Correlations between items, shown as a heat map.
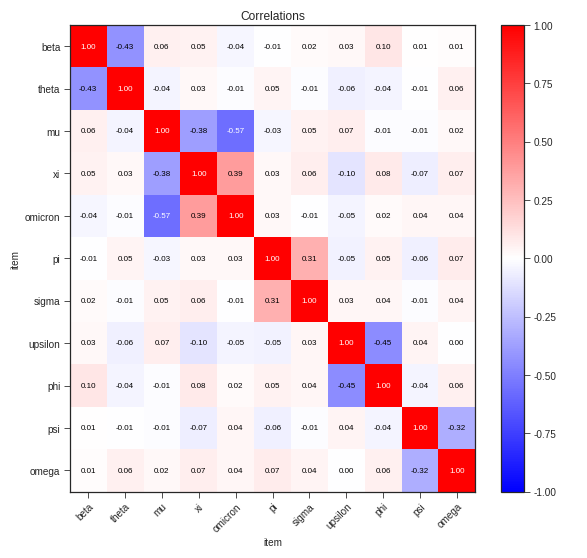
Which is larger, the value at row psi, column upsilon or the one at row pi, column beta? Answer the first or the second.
the first
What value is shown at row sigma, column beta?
0.02
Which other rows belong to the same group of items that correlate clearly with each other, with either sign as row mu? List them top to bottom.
xi, omicron
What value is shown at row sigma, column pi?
0.31
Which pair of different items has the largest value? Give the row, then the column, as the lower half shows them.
omicron, xi
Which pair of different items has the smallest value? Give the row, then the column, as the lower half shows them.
omicron, mu
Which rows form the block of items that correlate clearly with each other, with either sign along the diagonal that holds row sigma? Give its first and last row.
pi to sigma
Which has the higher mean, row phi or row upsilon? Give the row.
phi
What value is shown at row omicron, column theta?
-0.01
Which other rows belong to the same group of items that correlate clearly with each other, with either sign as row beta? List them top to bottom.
theta
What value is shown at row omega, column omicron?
0.04
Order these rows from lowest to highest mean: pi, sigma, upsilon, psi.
upsilon, psi, pi, sigma
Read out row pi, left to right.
-0.01 0.05 -0.03 0.03 0.03 1.00 0.31 -0.05 0.05 -0.06 0.07
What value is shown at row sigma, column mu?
0.05
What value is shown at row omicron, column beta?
-0.04
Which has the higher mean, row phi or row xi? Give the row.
xi
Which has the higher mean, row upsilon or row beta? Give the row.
beta
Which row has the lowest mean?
mu
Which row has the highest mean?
sigma
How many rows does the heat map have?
11
